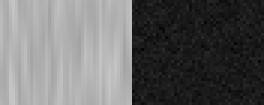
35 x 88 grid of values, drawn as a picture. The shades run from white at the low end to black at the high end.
It is made of 1 by 2 panels. Panel 1,1: low, streaked downward, faint in contrast. Panel 1,2: very high, fine-grained, faint in contrast.
